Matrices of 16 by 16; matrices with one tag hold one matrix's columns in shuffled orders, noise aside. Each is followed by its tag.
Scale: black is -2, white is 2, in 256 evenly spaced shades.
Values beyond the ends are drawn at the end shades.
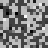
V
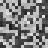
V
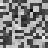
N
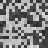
N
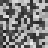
V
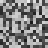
V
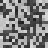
V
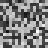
N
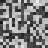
V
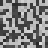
V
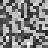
V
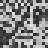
N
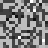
N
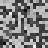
V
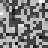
V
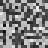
N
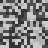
N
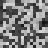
V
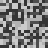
N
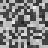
N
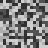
N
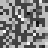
V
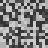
N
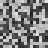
V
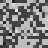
N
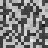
V
